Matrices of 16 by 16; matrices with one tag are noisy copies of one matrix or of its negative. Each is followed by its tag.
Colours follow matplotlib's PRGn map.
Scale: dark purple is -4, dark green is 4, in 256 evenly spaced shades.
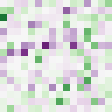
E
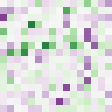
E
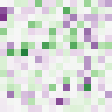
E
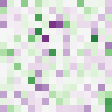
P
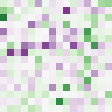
E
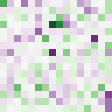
P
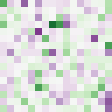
P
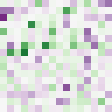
E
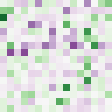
E
